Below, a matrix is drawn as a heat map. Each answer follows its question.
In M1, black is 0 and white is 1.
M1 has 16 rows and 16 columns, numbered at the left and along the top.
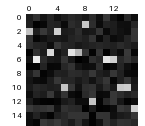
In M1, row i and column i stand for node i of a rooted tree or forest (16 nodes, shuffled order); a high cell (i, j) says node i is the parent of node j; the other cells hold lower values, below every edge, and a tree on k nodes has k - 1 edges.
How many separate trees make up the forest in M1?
2
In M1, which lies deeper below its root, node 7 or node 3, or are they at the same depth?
the same depth
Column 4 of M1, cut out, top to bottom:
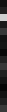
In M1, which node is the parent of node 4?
2
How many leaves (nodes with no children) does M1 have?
9
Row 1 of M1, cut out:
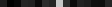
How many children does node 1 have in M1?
1
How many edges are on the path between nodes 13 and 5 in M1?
2
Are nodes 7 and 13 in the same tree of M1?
yes
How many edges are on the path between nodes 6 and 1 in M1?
1
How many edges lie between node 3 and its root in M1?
2
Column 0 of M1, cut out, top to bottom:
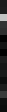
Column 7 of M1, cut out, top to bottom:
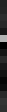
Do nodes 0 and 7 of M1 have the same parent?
no
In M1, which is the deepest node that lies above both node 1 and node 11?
6
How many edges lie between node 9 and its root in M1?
4
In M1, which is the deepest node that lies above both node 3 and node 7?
5
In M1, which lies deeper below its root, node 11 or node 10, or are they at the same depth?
node 11
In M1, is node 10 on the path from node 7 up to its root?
yes
